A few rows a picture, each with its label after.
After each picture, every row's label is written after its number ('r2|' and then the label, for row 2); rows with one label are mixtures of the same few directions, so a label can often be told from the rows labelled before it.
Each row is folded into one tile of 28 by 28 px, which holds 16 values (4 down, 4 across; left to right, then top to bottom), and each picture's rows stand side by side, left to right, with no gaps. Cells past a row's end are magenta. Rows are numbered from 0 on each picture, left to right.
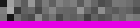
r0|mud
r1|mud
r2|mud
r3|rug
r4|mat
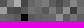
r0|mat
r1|mud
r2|rug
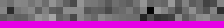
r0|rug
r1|rug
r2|mat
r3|mat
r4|mud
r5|rug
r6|mud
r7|mud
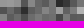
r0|mat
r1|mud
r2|mat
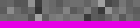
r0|rug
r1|mud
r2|rug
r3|mud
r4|mud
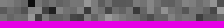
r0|mat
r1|mud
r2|mat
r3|mat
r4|mud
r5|mud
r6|rug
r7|mud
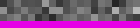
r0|mat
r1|rug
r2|mat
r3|mud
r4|mat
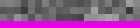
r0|mat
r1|mud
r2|rug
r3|rug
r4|rug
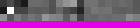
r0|rug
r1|mat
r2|mat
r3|mud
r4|mat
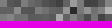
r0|mud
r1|rug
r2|rug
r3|mat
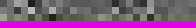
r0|rug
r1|mat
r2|rug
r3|mat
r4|mat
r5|mud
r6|mud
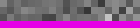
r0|mud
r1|mat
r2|mud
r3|mat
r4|rug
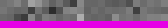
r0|mat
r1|mat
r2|mat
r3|rug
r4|mud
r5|rug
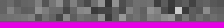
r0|rug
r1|mud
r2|mud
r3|mat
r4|mud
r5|rug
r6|rug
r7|rug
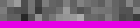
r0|mat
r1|mud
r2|rug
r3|mat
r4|rug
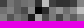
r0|mud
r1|mud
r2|mat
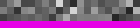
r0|mud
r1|mat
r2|mud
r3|rug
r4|mud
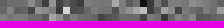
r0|rug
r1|mat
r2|rug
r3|mat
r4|mud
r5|mat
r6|rug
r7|mud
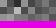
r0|mud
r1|mat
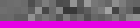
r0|mat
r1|rug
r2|mud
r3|mud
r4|mat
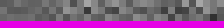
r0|mud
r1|rug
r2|mud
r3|mat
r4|mat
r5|mat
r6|mud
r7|mat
